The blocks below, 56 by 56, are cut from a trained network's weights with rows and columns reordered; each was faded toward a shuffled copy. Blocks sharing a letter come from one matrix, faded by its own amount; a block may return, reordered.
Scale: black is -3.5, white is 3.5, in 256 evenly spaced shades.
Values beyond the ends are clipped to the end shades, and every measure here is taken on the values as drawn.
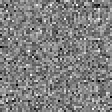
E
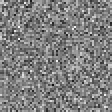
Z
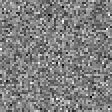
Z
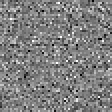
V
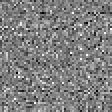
V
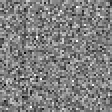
Z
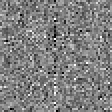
E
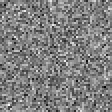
Z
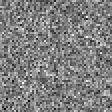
Z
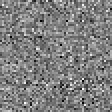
E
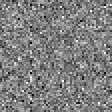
E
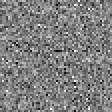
E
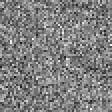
Z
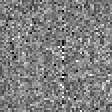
E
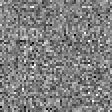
E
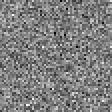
Z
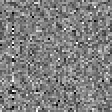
E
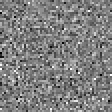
V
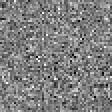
V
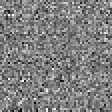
E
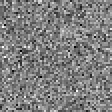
Z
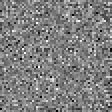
V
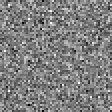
Z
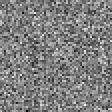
Z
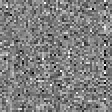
E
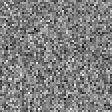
Z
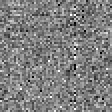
E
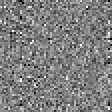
E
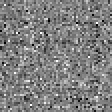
V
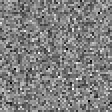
Z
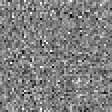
V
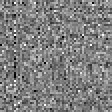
E
